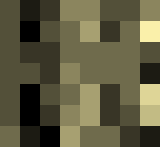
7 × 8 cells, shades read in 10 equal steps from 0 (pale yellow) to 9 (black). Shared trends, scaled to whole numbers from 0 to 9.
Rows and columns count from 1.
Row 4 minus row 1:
0 -2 0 0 1 -1 -1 4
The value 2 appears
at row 6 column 8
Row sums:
45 41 46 46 42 44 50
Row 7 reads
5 8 9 3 5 5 7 8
